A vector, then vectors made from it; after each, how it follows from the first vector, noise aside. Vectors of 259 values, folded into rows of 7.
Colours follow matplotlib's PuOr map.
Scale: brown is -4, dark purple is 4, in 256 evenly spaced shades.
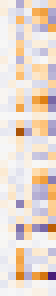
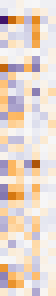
reversed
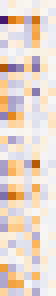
reversed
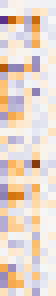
reversed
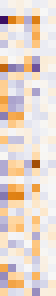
reversed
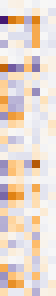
reversed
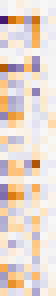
reversed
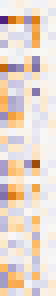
reversed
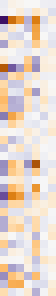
reversed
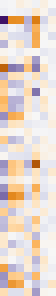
reversed
